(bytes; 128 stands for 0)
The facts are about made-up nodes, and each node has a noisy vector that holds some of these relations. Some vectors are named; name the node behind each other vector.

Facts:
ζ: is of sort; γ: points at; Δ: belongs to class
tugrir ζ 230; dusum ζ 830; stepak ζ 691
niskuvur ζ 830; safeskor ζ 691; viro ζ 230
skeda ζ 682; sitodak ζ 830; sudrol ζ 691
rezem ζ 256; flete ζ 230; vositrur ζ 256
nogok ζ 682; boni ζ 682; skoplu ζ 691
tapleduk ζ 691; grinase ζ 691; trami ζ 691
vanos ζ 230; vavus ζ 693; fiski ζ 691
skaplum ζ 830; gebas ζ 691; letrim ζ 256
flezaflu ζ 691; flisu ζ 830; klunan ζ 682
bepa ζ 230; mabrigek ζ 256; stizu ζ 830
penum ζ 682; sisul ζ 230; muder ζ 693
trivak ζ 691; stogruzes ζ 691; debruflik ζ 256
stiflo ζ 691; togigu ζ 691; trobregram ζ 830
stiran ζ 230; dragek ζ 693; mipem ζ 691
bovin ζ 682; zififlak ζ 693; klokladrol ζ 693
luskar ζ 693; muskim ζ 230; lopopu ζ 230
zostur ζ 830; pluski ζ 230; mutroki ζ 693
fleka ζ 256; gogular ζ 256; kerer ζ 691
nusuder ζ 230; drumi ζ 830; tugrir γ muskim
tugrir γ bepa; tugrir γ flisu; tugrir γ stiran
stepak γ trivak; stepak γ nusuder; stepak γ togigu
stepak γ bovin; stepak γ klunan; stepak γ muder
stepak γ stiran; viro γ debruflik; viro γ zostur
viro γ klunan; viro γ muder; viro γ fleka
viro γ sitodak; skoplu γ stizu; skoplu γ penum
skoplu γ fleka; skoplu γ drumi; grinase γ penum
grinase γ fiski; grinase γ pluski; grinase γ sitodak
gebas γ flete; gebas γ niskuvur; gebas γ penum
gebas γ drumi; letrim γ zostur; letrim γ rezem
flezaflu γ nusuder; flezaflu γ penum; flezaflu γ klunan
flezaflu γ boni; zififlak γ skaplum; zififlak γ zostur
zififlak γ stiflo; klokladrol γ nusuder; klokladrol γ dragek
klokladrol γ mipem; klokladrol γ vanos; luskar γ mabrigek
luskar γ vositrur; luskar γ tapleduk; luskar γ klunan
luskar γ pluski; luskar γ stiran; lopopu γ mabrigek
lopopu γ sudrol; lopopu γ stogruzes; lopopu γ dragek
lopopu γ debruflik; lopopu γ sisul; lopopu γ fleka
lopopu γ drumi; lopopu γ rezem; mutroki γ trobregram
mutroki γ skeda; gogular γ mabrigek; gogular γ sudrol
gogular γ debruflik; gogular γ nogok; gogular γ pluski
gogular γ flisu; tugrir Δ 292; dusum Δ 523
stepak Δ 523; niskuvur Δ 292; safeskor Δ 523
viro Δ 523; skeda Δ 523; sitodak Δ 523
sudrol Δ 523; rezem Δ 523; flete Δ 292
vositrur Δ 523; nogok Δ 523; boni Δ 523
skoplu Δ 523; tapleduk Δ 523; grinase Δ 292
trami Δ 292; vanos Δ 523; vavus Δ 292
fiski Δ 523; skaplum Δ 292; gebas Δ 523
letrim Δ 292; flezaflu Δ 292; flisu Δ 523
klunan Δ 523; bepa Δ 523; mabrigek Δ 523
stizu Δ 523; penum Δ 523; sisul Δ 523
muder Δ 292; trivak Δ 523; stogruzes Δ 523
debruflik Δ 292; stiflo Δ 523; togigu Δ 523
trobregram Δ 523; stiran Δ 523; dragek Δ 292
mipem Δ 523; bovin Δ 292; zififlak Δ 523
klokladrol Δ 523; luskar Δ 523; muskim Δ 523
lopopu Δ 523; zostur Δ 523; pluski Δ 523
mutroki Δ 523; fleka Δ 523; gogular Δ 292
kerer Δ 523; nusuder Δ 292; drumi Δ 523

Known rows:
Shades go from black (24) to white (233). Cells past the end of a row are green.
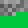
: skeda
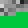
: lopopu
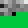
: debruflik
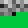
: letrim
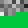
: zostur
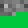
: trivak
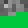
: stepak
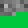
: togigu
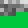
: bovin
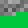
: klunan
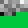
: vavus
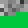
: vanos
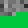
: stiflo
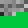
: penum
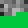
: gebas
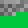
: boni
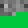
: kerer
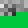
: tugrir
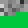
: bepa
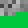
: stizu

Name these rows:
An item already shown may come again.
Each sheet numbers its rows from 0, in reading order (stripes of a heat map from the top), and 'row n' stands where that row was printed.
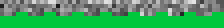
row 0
vositrur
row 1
bovin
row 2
fleka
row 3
bovin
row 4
trami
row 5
flisu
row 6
skaplum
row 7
stepak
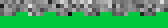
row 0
vositrur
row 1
stiran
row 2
letrim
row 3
flete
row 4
fiski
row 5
grinase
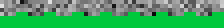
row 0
viro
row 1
flezaflu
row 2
drumi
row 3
mutroki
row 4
rezem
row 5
gogular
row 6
zififlak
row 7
nusuder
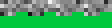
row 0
luskar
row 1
muder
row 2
pluski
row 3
stiran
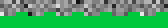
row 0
zostur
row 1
klokladrol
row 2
viro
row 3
sisul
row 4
mabrigek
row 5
zostur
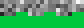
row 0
grinase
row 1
sitodak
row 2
niskuvur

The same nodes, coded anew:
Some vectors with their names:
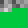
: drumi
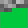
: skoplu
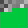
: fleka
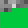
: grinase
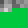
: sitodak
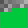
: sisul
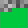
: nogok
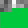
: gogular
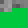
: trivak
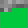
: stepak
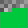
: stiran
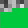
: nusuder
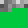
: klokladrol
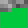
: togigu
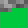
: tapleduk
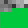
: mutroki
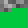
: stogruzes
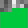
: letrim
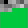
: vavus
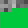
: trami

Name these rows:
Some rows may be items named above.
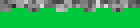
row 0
mutroki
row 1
grinase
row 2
skaplum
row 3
debruflik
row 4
trami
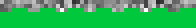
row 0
luskar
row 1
stizu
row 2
bovin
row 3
flisu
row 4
niskuvur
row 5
bovin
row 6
luskar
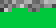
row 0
vositrur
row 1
zififlak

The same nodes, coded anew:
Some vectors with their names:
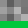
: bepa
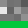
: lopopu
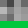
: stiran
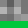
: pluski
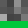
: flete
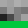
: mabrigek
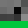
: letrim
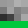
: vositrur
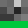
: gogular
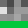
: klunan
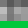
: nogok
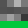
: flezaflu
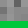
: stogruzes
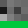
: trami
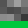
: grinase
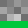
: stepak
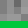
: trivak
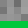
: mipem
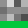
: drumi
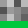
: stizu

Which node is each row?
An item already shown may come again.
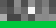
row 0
flete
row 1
viro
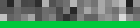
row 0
bovin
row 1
nusuder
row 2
debruflik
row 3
klokladrol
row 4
zostur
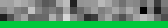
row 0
mabrigek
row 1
zififlak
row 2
zostur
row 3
vositrur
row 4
mutroki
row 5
skaplum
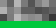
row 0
luskar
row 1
grinase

